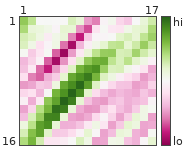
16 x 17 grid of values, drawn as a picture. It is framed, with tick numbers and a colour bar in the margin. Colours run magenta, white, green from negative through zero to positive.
No overall slope runs across the table. Streaks slant up to the right. No row or column stands out. The ninth with the highest average is the centre.
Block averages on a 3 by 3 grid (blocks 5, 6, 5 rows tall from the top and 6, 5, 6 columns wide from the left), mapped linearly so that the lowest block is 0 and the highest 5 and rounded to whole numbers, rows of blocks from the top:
2 0 3 | 0 5 0 | 4 0 0
